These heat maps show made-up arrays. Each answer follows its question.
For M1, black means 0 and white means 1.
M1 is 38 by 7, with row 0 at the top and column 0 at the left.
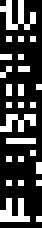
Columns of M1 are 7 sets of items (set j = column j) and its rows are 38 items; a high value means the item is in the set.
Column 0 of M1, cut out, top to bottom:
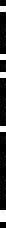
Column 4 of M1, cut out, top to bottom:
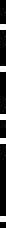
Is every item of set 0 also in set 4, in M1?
no
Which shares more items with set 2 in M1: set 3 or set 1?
set 1
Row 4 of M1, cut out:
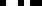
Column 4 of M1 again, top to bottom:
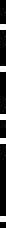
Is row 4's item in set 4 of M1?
yes
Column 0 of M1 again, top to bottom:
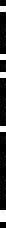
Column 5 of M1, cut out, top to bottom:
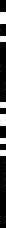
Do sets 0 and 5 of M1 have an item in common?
no
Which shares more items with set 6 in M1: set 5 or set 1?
set 1
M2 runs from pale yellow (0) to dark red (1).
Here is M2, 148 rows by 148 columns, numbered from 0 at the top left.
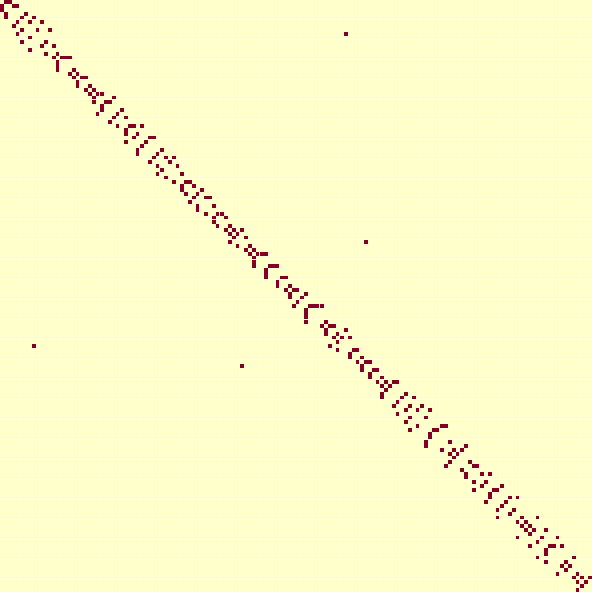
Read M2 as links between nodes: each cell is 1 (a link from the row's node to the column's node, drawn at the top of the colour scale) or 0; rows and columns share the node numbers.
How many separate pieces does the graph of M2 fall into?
1
